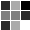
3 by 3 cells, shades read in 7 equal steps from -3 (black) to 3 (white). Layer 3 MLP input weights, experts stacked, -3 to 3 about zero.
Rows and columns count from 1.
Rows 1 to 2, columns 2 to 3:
1 -3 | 0 -2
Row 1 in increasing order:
-3 -2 1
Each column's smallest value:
-2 0 -3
